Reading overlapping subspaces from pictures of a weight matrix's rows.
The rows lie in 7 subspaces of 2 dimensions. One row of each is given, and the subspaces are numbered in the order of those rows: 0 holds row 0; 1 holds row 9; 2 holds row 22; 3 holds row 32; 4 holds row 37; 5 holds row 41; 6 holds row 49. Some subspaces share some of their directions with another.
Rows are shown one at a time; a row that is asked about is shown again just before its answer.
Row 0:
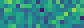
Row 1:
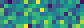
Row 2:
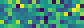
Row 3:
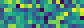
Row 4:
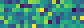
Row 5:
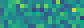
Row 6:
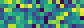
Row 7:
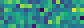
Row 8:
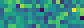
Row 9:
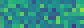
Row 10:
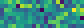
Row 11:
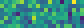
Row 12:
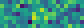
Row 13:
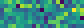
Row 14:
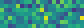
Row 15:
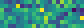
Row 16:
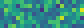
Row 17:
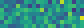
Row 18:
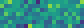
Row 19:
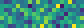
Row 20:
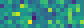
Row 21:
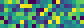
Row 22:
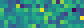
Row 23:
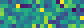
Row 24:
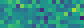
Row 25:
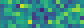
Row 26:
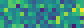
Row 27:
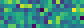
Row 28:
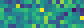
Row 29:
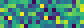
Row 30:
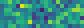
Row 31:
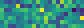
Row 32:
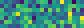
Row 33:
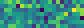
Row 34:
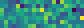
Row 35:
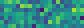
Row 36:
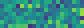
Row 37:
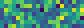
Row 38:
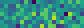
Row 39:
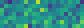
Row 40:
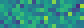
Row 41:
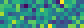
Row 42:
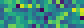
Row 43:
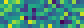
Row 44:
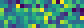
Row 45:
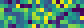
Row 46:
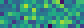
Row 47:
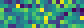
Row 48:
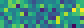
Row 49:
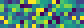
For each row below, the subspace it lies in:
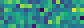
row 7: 6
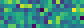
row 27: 6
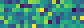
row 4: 6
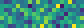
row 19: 2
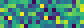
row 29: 1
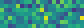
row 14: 1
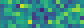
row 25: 3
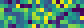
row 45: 3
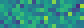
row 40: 4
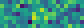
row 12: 3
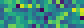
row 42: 0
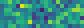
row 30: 3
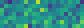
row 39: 0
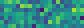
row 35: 6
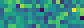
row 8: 2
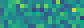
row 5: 2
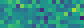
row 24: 4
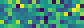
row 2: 4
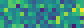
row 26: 1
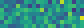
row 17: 3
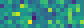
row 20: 3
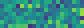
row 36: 0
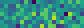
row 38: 6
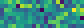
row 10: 5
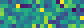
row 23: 5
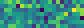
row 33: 4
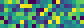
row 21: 6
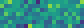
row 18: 0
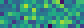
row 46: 5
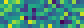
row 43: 5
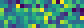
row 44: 2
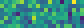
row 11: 3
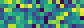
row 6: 2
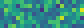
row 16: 4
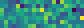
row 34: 2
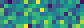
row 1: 0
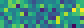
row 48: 1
